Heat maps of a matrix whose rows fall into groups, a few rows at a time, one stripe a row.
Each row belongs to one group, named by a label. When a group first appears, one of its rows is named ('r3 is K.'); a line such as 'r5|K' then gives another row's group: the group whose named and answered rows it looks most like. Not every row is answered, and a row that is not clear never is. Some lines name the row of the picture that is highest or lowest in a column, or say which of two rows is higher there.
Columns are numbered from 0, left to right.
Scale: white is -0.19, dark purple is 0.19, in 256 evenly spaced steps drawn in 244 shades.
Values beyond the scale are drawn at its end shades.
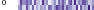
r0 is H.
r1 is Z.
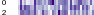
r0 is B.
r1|H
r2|H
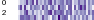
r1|B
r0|Z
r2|Z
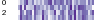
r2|H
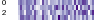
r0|H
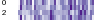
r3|B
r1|H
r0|H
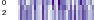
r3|H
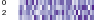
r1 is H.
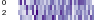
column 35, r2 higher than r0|Yes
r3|B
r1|Z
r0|B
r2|Z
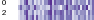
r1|H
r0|Z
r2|Z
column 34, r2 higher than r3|No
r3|Z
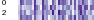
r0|H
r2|B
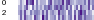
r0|Z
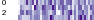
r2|H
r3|B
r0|Z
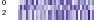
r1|H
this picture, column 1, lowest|0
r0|Z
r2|Z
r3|Z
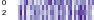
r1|B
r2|B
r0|Z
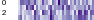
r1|Z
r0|H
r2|B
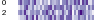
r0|H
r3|Z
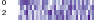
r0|H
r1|H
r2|Z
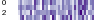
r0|B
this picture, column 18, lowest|1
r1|H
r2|B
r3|H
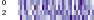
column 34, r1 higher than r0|Yes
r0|B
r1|B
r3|H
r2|Z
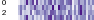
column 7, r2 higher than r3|No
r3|Z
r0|Z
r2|B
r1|B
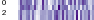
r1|H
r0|H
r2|Z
